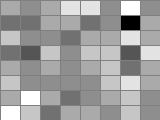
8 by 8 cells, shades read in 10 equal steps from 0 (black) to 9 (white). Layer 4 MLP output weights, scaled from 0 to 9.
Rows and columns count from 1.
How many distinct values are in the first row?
4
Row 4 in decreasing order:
8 7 7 7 5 4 3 3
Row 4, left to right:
4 3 7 5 7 7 3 8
